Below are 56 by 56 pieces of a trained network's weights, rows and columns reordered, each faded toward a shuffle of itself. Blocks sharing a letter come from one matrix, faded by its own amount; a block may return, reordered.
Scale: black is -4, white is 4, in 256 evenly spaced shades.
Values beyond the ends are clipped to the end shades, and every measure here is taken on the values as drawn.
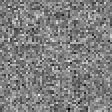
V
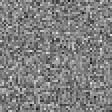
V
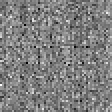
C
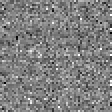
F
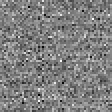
F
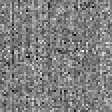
C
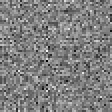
V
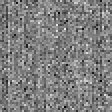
C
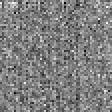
C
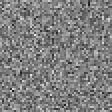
V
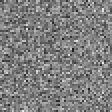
V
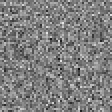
V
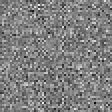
V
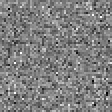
F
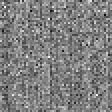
C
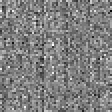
C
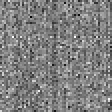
C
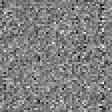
F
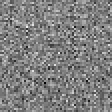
V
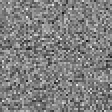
V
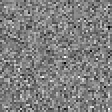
V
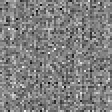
C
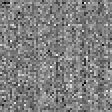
C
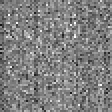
C
